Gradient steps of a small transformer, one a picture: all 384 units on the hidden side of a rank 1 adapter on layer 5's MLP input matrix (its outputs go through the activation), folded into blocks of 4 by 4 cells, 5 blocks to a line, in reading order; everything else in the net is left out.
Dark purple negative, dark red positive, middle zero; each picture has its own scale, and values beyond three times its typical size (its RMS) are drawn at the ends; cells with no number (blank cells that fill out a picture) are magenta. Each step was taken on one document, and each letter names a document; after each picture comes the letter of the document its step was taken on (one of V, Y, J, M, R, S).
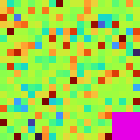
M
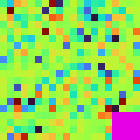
M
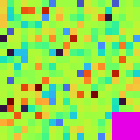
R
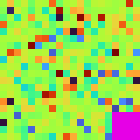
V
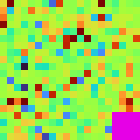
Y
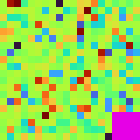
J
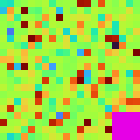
R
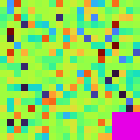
Y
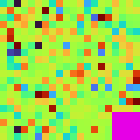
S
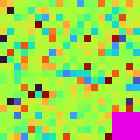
M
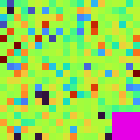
M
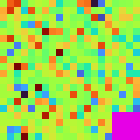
J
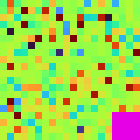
R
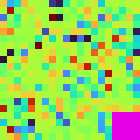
V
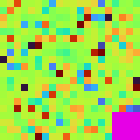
Y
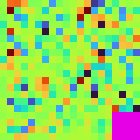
J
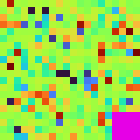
V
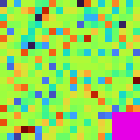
S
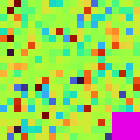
J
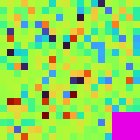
J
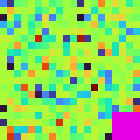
M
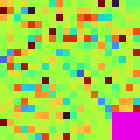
R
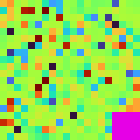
R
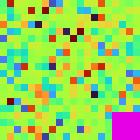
Y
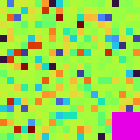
R
